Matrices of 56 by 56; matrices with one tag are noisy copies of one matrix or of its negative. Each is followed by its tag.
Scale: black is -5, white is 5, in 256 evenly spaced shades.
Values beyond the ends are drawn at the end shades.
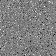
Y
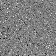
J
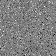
Y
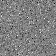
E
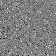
J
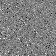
J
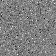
E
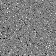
J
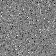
E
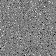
Y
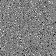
Y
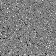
J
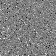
J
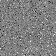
Y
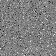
Y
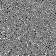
J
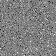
Y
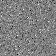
E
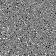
J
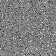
Y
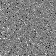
J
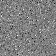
E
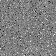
Y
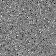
E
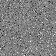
Y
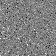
J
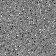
E
